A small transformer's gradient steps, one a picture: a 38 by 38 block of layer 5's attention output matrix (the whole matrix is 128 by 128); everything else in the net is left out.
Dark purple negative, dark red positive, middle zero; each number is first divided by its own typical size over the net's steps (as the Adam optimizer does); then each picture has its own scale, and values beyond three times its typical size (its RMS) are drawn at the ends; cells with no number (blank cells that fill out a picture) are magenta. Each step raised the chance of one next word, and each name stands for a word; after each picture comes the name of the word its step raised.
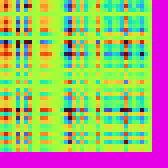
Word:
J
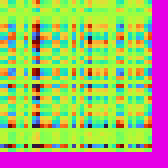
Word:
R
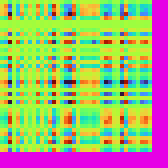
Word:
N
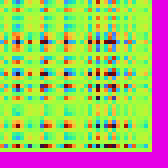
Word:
R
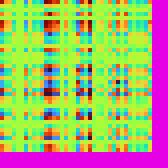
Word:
J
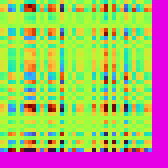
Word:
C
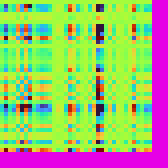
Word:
C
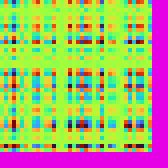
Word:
R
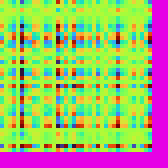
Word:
R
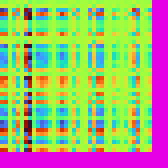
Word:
N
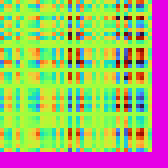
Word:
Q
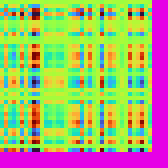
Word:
N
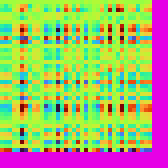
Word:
C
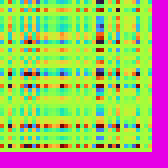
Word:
R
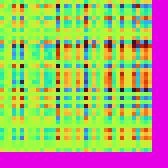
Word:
Q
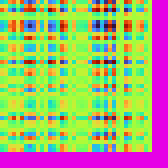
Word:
J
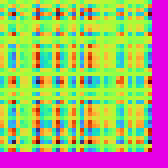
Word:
N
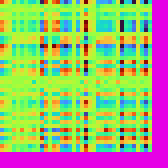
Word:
J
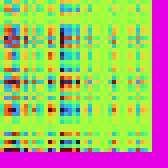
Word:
C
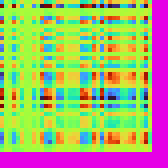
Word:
Q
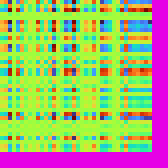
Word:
J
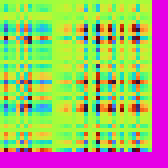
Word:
C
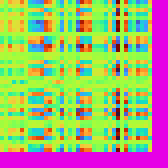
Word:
J
